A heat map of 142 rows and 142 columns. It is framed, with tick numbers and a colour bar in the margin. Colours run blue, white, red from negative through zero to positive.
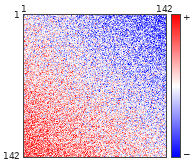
The ninth with the highest average is the bottom left. No regular stripes run through it. Values rise toward the bottom left. The ninth with the lowest average is the top right. The halves do not mirror each other.
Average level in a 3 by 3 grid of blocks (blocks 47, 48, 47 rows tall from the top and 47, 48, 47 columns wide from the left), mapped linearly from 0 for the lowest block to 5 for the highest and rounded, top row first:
2 1 0
4 2 1
5 4 3
